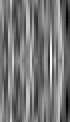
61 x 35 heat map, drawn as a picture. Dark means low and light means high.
It is mirror symmetric from top to bottom. The grain runs up and down. Values change most from cell to cell in the middle right.
